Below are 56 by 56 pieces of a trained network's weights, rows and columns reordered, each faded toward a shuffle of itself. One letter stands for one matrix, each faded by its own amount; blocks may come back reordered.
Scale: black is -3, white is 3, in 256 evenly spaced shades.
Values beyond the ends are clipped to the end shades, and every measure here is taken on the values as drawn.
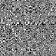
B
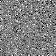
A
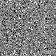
A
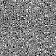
A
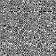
B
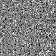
A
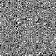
B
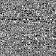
B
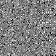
A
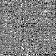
B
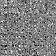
A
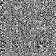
B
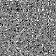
A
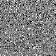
A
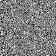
A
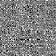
B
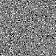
A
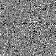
A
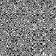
A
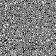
A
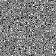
A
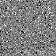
A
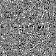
A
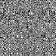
B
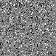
A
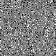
A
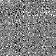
B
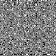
B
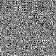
A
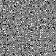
A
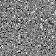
A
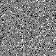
A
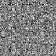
B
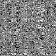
B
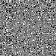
A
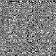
B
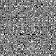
B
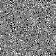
A
